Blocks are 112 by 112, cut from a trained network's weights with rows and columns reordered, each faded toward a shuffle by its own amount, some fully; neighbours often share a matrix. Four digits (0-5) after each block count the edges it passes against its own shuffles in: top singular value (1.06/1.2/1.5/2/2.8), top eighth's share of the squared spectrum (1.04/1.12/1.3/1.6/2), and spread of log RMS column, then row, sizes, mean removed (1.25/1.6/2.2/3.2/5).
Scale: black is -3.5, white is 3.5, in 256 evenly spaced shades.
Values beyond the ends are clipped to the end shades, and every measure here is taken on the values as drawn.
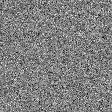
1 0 0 0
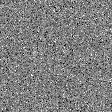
0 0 0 0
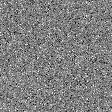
0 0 0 0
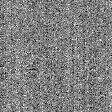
3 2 0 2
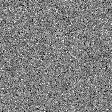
1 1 0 1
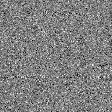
2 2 0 2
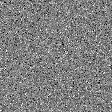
0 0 0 0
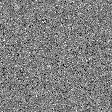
1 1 0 0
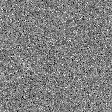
0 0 0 0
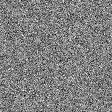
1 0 0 0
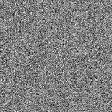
3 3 1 0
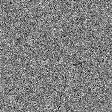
2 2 0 0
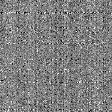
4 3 1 3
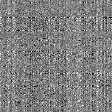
4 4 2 4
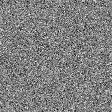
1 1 0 0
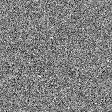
1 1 0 0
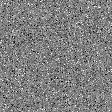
1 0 0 0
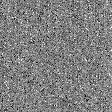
1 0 0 0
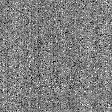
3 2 0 1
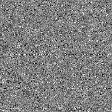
2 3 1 3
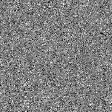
2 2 0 2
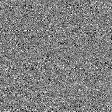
2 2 0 2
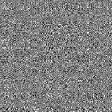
4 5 3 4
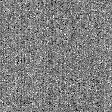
2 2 0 1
